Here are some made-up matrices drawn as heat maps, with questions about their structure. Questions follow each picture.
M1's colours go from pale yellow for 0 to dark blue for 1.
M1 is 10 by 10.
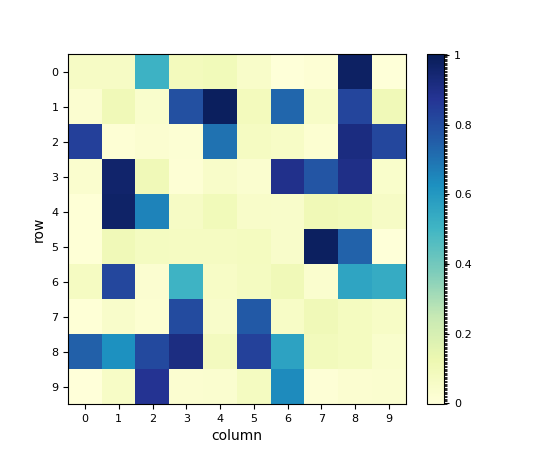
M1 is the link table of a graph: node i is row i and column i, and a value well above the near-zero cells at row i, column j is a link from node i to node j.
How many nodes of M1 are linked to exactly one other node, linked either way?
0
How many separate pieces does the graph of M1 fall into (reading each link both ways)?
1
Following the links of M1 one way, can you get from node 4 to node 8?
yes
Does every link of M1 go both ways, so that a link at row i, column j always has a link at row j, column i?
yes
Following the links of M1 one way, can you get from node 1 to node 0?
yes
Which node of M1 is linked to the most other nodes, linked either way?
node 8
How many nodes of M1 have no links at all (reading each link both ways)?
0
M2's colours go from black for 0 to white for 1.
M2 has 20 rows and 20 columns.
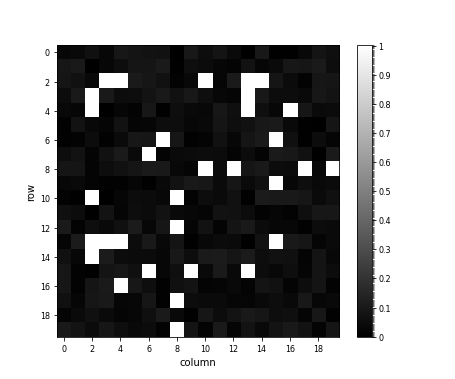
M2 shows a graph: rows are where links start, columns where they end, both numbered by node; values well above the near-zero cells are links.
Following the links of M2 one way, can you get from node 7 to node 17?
yes
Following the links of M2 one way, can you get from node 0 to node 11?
no
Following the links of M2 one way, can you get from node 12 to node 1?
no
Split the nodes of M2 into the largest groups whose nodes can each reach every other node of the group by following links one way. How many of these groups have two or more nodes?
1
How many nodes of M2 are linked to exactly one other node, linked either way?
7
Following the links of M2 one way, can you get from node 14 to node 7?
yes
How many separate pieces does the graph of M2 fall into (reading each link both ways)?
6
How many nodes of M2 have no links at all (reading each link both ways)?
5
